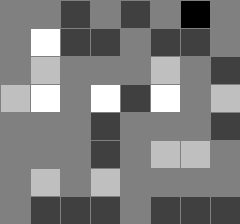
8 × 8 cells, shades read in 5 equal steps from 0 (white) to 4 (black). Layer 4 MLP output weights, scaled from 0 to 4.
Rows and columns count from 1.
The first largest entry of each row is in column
7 3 8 5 4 4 1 2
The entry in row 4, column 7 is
2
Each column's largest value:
2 3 3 3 3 3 4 3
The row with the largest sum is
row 8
